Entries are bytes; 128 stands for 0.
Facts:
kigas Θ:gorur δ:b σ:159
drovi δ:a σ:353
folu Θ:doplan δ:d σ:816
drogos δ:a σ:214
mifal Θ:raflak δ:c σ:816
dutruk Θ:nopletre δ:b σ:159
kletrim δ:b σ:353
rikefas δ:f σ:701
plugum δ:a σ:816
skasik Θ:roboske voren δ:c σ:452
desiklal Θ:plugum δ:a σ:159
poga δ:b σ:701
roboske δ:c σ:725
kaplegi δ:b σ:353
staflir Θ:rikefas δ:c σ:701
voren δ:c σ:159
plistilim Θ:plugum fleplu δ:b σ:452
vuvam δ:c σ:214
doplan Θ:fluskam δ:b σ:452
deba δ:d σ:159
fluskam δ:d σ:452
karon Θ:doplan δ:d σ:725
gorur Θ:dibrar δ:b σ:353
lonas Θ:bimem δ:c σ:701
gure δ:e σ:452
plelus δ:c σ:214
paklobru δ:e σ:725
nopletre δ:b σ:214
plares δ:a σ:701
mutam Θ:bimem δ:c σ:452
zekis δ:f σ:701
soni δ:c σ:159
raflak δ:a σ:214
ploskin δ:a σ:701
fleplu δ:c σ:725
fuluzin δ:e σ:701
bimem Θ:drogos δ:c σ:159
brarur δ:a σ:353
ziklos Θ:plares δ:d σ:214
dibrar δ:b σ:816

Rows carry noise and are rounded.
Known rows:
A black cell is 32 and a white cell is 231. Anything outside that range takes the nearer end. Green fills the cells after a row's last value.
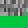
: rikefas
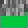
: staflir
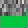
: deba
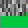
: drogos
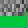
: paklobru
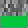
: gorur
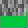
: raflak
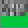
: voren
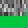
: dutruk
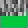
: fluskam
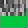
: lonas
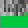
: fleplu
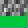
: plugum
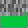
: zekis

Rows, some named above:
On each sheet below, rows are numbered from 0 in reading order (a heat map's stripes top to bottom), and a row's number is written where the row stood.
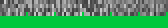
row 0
skasik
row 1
doplan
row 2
doplan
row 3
mutam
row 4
gure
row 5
voren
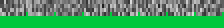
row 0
lonas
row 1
fleplu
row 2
gure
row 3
bimem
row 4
fluskam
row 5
drogos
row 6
karon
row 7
plugum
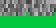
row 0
gorur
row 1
ziklos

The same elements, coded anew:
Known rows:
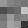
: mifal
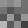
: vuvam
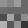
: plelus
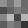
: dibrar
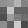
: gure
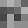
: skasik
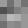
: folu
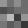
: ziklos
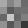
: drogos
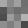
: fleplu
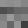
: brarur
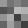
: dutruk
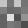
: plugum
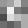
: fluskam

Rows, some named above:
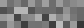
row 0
dutruk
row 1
dibrar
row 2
fuluzin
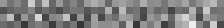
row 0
ziklos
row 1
plugum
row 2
ziklos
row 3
skasik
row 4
paklobru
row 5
fleplu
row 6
doplan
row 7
gure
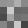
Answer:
gure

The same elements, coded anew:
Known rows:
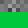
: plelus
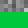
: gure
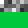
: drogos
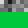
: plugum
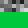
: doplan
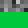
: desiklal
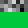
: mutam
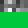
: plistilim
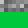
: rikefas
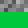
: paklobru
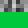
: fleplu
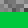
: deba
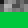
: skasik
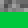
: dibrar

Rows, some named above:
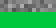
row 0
zekis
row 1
ploskin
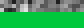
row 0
fluskam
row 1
staflir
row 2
mifal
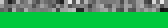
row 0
plugum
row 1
dibrar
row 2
lonas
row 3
nopletre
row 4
roboske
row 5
bimem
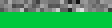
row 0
ziklos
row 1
dibrar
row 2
doplan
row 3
deba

